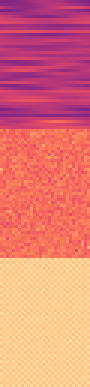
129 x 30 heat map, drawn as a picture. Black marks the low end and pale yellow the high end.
It is made of 3 by 1 panels. Panel 1,1: middling, streaked across. Panel 2,1: high, fine-grained, faint in contrast. Panel 3,1: very high, checkered, faint in contrast.
